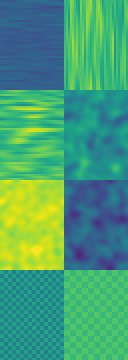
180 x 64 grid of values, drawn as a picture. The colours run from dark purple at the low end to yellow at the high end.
The table splits into 4 rows of 2 panels. Panel 1,1: low, streaked across, faint in contrast. Panel 1,2: high, streaked downward. Panel 2,1: high, streaked across. Panel 2,2: middling, blotchy. Panel 3,1: very high, blotchy, faint in contrast. Panel 3,2: low, blotchy. Panel 4,1: middling, checkered. Panel 4,2: high, checkered, faint in contrast.
